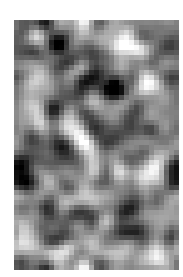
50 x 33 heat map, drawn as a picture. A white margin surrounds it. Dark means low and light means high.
Slope: none. Odd rows or columns: none. Histogram: bell-shaped. Lone odd cells: none. Ninth with the lowest average: middle left. Grain: blotchy.
